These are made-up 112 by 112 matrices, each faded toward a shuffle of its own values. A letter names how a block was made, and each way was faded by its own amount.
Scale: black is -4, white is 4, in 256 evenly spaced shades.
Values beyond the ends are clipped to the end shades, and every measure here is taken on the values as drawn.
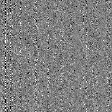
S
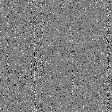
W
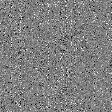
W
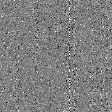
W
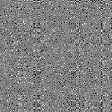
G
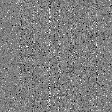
W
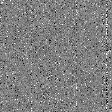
W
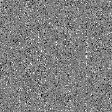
W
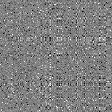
G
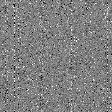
W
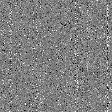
W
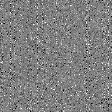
W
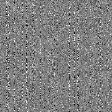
S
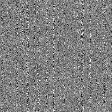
S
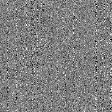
S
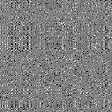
G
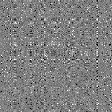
G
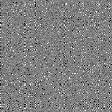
G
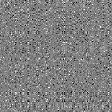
G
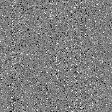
W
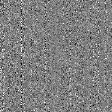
S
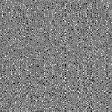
G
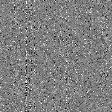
W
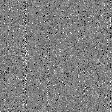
W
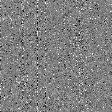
W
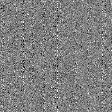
S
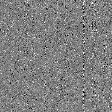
W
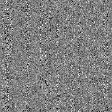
S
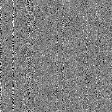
S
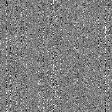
S
